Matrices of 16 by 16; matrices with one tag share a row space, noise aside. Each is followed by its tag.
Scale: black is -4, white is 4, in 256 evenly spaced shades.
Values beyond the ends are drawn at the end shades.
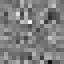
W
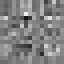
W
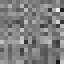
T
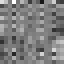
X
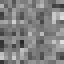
X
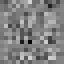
W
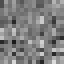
X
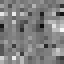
X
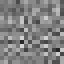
T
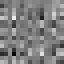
X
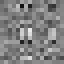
W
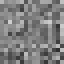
T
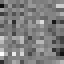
X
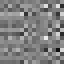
T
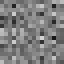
X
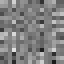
X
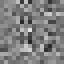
W
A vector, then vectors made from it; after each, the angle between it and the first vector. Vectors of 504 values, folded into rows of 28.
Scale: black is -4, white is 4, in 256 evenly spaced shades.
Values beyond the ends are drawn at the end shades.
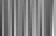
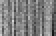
nearly opposite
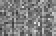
partly aligned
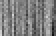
nearly opposite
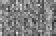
partly opposed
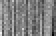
nearly opposite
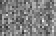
partly aligned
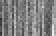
nearly parallel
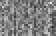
partly opposed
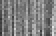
nearly parallel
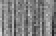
nearly opposite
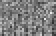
partly opposed
